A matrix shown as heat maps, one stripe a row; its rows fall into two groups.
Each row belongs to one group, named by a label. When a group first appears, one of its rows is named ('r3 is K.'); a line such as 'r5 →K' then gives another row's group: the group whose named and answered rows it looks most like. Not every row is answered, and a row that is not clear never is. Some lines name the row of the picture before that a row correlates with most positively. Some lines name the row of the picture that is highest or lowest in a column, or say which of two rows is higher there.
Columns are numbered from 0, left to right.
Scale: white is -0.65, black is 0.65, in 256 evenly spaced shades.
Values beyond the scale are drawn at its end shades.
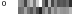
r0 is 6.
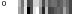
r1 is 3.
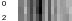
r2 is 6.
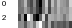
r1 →6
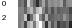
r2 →3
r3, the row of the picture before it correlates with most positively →3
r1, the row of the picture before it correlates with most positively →3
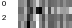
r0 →3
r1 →6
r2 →3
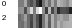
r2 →6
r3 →6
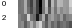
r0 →6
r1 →6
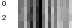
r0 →6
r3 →6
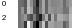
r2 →6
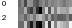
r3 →6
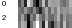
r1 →6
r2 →3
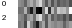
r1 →6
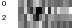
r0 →3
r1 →6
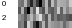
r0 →6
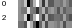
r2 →3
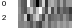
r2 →3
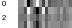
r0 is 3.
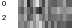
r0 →3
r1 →6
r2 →3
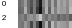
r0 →6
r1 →6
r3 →6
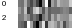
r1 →3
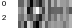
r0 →6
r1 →3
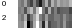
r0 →6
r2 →3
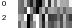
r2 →3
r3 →3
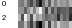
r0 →6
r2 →3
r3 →6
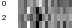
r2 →6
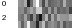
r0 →3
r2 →6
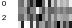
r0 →6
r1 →3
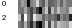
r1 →6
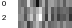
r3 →3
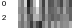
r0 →3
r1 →3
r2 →3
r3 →6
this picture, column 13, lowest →3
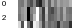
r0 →6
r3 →3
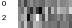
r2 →3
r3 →3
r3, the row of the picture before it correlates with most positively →3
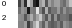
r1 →3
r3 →3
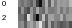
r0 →6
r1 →3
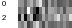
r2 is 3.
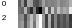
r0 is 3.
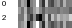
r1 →3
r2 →6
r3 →3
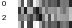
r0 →3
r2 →6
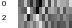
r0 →6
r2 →3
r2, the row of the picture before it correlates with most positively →3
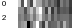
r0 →3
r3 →3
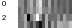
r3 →6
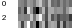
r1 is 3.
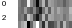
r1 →6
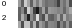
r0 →3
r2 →3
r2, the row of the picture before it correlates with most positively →3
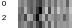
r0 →6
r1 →6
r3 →6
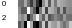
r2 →3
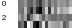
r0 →6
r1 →6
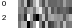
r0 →3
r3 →3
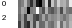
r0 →6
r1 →3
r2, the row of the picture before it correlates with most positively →2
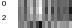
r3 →6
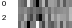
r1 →6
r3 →3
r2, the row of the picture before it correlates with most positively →3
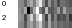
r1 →3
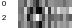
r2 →3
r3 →6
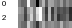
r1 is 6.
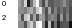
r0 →3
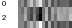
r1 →6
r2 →6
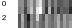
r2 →3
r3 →3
